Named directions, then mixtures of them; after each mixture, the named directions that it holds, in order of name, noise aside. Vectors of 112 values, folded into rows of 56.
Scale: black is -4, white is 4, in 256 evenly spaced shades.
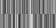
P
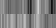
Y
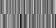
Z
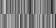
P, Y, Z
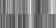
P, Y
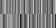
Z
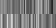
P, Y, Z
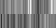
Y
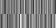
Z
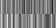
P, Y, Z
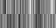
P, Y, Z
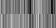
Y, Z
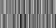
Z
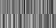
P, Y, Z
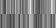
P, Y, Z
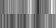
Y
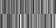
Z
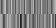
Z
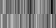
Y, Z
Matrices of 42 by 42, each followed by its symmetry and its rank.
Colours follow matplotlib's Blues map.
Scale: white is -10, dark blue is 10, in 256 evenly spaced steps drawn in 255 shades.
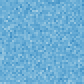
antisymmetric, full rank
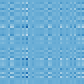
neither, rank one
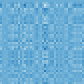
neither, rank two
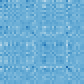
symmetric, rank three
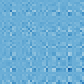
symmetric, rank three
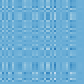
neither, rank one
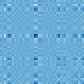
symmetric, rank two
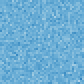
antisymmetric, full rank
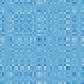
symmetric, rank two
